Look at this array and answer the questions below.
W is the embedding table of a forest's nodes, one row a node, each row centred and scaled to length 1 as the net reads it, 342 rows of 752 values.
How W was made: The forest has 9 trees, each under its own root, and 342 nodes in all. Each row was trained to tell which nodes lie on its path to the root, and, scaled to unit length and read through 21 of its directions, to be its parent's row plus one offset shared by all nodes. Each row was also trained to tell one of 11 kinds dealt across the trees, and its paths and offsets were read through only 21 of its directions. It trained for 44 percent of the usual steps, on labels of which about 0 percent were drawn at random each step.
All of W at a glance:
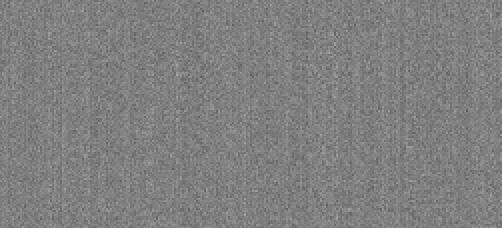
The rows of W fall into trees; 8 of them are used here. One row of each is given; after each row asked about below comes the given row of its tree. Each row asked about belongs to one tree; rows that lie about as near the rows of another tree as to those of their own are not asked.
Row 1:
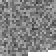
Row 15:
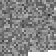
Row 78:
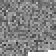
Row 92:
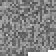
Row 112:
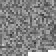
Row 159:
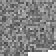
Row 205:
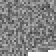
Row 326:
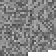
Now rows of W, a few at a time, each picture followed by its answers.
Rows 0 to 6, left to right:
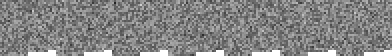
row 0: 15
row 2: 1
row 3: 326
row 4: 112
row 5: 159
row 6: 205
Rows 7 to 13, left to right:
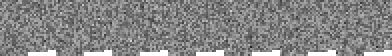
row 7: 15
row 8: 205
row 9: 326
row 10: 15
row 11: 78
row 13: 205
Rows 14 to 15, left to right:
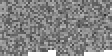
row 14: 92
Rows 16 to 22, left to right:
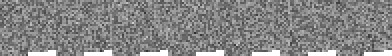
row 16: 78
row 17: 15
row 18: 92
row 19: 159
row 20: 159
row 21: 112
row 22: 78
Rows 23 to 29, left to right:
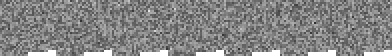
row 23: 92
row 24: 92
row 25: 112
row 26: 326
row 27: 1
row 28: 112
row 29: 15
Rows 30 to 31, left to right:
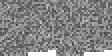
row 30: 15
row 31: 205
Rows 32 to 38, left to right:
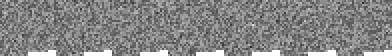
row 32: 205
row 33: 159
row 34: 159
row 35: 92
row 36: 1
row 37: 159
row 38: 1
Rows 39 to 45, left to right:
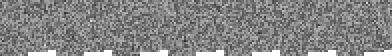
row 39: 15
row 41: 159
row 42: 15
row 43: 15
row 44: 92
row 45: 92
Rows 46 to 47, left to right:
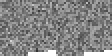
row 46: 1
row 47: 92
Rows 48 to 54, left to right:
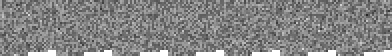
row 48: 1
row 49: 92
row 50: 112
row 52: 1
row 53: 112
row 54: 78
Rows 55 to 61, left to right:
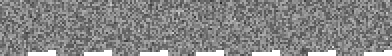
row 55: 78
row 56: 92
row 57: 15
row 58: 1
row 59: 112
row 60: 92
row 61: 112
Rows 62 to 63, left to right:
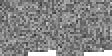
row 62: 78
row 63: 326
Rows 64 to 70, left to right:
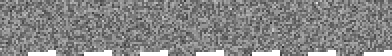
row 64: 112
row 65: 112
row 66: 15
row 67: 15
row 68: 1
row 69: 159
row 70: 1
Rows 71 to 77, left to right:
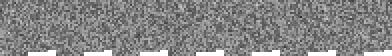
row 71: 78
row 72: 15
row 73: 112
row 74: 15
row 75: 326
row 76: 326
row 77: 15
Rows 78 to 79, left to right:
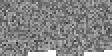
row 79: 112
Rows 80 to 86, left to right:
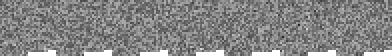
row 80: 112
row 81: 92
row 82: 15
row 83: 205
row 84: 326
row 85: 1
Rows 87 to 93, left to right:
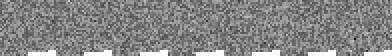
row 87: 112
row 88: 205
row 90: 159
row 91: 15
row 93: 159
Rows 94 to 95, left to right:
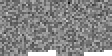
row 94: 15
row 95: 15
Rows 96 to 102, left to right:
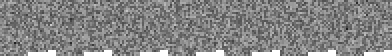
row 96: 326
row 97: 1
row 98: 159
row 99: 205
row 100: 205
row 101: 112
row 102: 1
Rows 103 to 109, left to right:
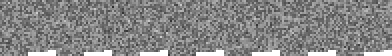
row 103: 15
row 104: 112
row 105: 15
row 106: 78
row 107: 1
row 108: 326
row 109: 159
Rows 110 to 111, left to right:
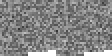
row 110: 205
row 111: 112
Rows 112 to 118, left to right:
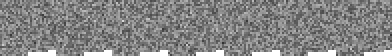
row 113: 92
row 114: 15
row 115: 92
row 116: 112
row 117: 92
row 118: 78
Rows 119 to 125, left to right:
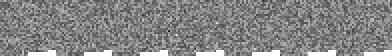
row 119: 78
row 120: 92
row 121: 78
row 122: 112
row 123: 15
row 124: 112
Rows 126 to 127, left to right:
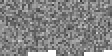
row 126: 78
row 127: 1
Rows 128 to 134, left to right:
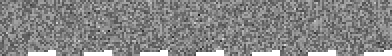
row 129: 78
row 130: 92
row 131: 1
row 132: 112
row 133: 205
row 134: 92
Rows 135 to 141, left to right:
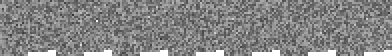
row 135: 92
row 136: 159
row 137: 78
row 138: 326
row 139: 326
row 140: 205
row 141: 15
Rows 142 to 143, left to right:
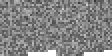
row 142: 1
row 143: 1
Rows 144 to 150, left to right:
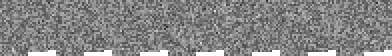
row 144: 15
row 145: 205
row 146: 112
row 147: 159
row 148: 326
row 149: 78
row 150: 15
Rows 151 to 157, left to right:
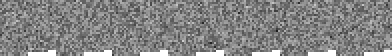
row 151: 15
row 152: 78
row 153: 112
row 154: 92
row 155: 78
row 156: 159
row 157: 15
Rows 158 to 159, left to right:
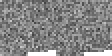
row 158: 1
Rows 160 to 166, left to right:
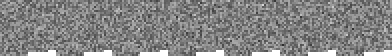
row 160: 92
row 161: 1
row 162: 1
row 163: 92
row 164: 1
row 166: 78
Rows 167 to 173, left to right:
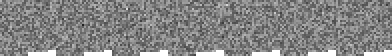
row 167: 205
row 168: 159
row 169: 78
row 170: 1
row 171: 205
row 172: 205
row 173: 112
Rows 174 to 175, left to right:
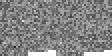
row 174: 159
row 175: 78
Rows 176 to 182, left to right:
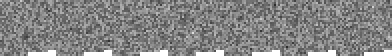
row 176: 78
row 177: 1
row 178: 112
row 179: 205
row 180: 15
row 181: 205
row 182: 92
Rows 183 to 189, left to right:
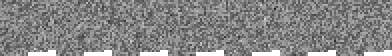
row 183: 15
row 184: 1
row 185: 78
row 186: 159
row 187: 1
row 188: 326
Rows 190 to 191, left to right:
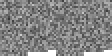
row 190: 1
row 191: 159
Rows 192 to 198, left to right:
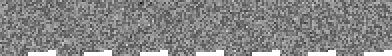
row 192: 92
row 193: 78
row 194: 112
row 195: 205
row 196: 78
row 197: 326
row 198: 205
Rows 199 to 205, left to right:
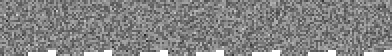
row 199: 92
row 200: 15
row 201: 78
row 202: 205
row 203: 78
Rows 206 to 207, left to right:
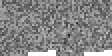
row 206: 15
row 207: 15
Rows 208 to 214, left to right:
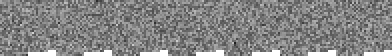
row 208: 159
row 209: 112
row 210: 205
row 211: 205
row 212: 159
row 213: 326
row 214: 15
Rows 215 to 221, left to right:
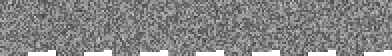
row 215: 112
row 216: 159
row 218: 1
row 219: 78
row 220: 92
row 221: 159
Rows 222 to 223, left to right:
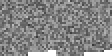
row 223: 92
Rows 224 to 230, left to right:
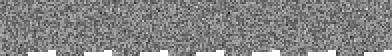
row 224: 78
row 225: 326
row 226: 78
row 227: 92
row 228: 159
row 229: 1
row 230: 78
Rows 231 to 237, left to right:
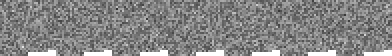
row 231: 205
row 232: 205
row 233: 112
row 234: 205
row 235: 1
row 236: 112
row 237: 1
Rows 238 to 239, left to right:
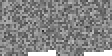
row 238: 112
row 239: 92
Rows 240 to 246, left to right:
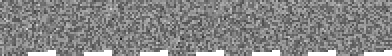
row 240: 1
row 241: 205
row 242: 15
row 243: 159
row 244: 326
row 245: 92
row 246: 92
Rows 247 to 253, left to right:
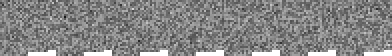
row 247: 15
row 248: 1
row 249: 78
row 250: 1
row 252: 205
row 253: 15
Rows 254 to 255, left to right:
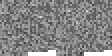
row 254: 92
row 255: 78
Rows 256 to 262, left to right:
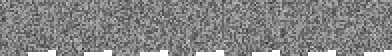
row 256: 159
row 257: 78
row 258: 15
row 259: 78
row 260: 92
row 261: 1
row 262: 326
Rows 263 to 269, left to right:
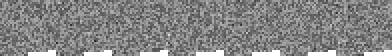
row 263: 15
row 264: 159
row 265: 15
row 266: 326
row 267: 112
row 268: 326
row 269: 112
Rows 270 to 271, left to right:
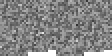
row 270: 159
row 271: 1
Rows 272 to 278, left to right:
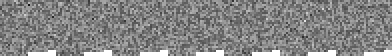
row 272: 78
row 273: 159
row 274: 205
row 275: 326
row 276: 78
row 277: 1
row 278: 15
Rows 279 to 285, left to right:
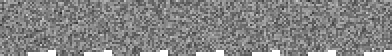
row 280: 159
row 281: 92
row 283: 1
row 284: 1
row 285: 326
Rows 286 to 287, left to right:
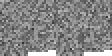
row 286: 1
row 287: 1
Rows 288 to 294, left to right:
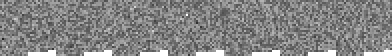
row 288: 326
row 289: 92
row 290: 112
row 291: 1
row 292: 326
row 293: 78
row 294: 159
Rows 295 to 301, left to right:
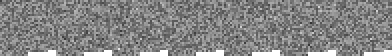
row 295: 92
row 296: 112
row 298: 15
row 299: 15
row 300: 159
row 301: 78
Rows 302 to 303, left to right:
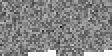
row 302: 159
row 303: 205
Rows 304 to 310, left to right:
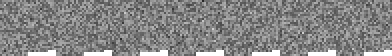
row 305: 326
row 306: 15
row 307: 112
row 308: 92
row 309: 112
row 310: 159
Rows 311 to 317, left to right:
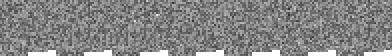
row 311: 78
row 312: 1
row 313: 1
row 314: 205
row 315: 92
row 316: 1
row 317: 1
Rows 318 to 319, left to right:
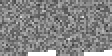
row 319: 15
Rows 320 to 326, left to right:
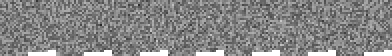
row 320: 15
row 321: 326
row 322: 205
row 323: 15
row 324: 15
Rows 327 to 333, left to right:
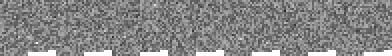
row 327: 15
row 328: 112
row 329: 326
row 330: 15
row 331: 1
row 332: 78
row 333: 1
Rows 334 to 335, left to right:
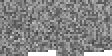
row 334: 326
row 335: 326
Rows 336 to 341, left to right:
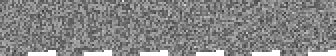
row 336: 326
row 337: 1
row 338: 78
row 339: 92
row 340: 159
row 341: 15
